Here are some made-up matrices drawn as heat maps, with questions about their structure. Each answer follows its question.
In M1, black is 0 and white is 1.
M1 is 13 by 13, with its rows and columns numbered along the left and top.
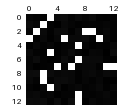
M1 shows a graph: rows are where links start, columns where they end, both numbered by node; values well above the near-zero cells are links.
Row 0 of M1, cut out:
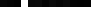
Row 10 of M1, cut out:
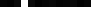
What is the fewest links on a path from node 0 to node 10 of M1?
2
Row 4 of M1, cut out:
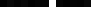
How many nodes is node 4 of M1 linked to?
1
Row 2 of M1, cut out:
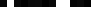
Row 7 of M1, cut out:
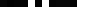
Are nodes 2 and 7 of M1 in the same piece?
no
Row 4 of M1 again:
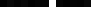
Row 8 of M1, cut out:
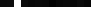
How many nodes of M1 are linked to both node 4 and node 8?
0
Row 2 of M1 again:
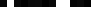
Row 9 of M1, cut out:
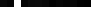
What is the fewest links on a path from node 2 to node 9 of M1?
1
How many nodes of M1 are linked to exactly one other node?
10
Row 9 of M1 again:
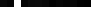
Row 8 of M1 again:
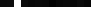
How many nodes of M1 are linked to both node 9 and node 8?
1
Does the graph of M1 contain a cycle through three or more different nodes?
no
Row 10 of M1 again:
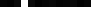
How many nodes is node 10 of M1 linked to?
1
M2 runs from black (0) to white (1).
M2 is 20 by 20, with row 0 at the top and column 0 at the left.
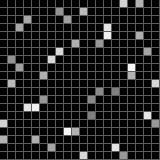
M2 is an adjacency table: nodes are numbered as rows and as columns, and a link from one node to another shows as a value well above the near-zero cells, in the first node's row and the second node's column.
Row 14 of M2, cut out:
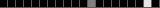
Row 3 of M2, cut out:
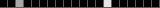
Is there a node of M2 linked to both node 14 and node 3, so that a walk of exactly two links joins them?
no
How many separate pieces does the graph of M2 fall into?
1
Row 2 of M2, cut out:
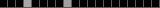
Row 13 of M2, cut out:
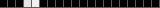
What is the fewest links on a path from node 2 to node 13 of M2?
2
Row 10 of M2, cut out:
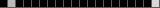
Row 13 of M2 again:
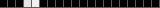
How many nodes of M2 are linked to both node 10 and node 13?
0
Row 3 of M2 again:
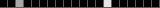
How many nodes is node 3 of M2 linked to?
2
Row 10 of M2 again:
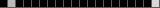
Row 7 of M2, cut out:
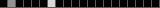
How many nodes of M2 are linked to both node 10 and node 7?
1
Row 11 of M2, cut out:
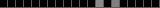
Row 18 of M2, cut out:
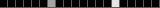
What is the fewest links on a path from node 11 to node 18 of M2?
2
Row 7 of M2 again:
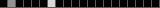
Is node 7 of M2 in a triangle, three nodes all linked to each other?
no
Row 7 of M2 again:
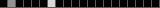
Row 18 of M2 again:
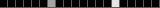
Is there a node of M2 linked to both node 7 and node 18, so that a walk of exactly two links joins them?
yes
